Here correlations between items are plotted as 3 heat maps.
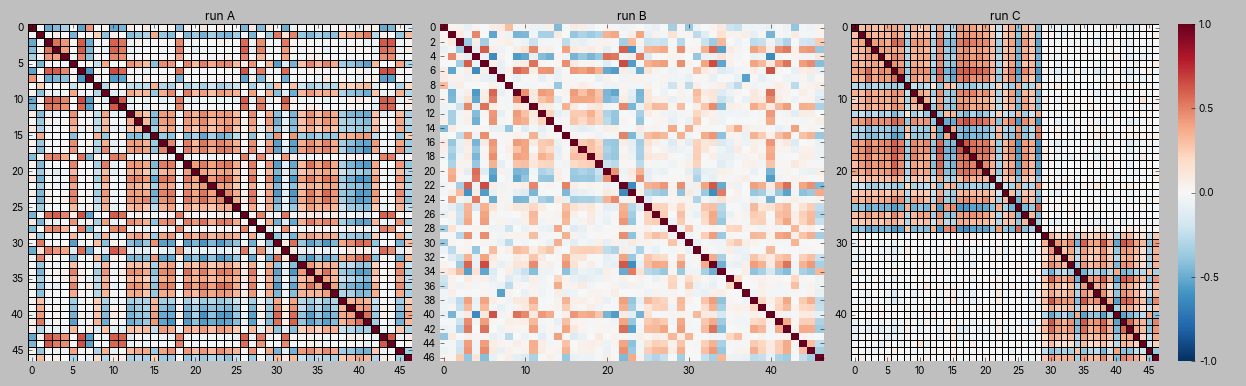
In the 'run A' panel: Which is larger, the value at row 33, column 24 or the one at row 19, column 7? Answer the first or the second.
the first
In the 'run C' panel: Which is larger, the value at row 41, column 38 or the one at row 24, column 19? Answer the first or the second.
the first
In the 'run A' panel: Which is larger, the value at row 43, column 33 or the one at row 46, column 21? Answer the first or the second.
the first
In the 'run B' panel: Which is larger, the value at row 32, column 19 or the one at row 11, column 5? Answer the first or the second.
the second
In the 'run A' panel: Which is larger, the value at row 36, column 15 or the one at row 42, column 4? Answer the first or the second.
the second
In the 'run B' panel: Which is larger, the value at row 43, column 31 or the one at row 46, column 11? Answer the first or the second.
the first
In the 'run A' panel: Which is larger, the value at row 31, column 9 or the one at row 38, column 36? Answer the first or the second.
the first
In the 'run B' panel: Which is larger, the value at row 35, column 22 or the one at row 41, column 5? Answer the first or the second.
the second
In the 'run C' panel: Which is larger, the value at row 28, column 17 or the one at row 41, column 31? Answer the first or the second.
the second
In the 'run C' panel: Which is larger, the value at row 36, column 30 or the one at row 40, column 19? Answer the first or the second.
the first
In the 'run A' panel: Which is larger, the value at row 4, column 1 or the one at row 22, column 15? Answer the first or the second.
the first
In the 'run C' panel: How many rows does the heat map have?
47
